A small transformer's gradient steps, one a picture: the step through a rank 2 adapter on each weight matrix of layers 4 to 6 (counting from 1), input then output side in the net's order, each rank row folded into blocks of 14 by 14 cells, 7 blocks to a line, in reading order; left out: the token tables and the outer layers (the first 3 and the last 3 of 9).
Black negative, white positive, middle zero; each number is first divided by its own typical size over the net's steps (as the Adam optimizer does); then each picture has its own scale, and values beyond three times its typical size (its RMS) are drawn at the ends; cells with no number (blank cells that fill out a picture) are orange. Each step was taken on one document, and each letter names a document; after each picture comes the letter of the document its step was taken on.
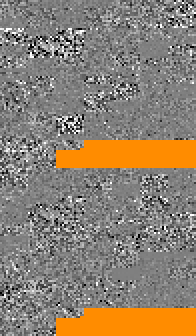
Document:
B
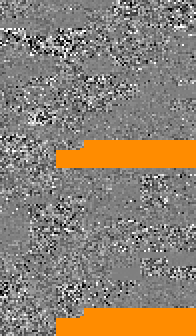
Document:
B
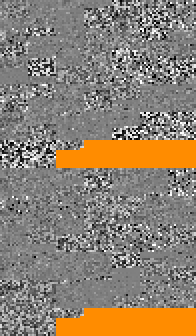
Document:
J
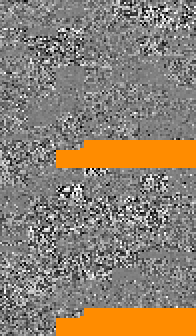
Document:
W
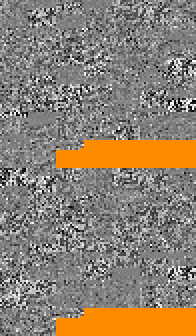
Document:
W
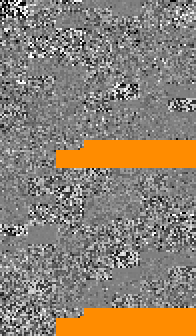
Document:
W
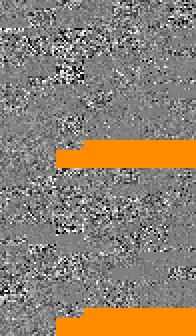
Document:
B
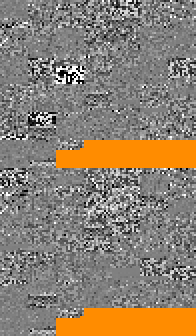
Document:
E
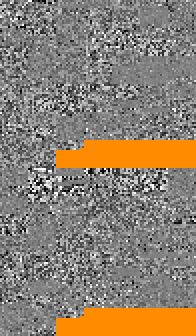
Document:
E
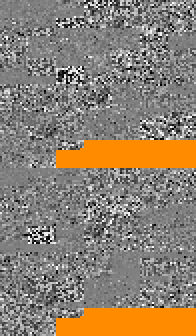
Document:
J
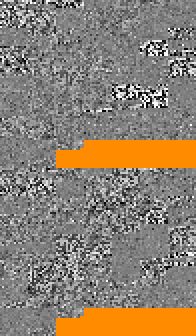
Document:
E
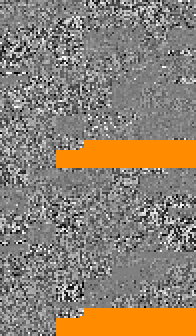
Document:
W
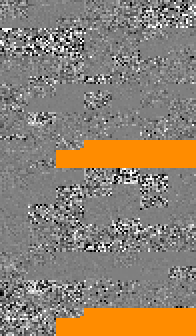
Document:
B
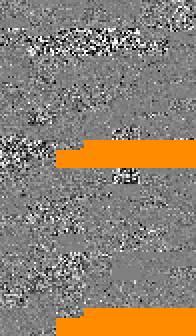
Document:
B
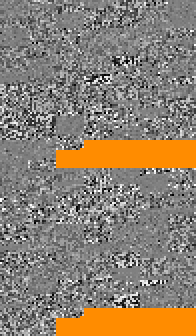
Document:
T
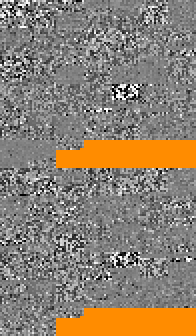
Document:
T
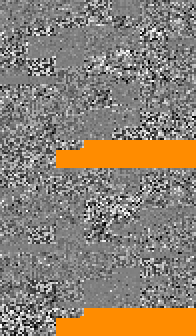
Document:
J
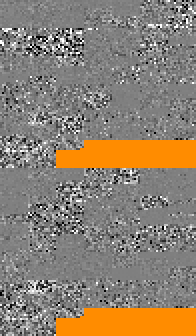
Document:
B
